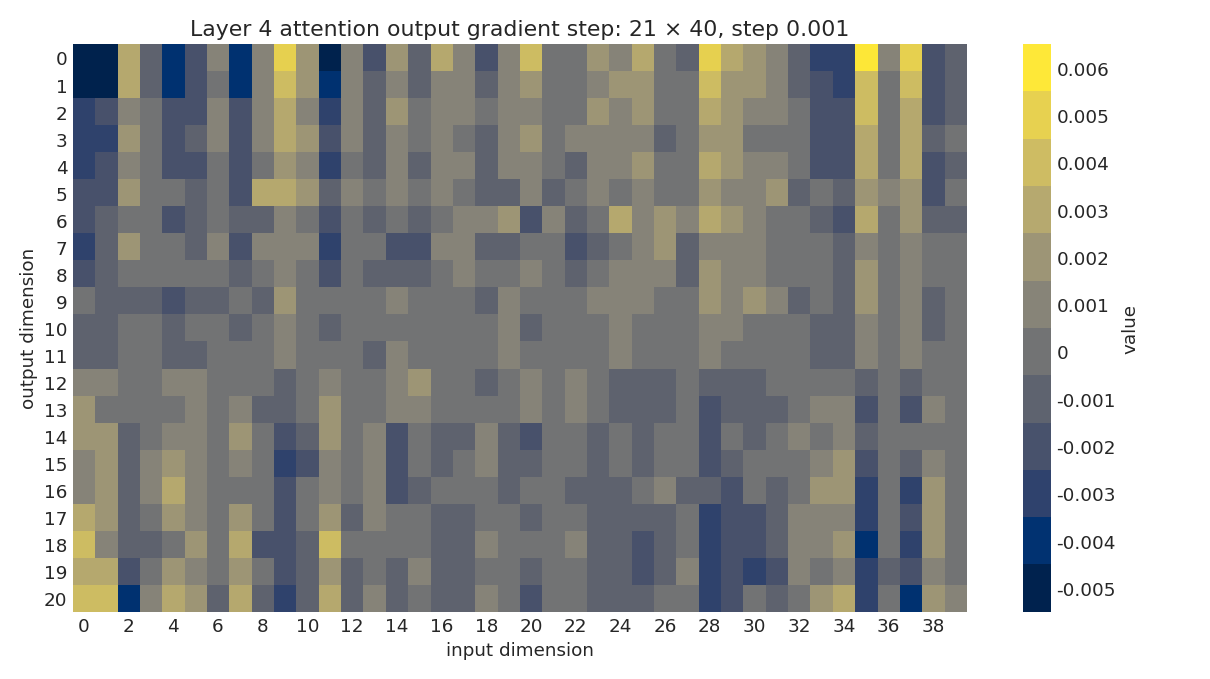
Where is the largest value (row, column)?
0 35
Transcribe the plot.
Title: Layer 4 attention output gradient step: 21 × 40, step 0.001
x-axis: input dimension, ticks 0 2 4 6 8 10 12 14 16 18 20 22 24 26 28 30 32 34 36 38
y-axis: output dimension, ticks 0 1 2 3 4 5 6 7 8 9 10 11 12 13 14 15 16 17 18 19 20 (0 at the top)
Colour bar: value, ticks -0.005 -0.004 -0.003 -0.002 -0.001 0 0.001 0.002 0.003 0.004 0.005 0.006
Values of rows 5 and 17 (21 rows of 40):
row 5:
-0.002 -0.002 0.002 0 0 -0.001 0 -0.002 0.003 0.003 0.002 -0.001 0.001 0 0.001 0 0.001 0 -0.001 -0.001 0.001 -0.001 0 0.001 0 0.001 0 0 0.002 0.001 0.001 0.002 -0.001 0 -0.001 0.002 0.001 0.002 -0.002 0
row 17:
0.003 0.002 -0.001 0 0.002 0.001 0 0.002 0 -0.002 0 0.002 -0.001 0.001 0 0 -0.001 -0.001 0 0 -0.001 0 0 -0.001 -0.001 -0.001 -0.001 0 -0.003 -0.002 -0.002 -0.001 0.001 0.001 0.001 -0.003 0 -0.002 0.002 0
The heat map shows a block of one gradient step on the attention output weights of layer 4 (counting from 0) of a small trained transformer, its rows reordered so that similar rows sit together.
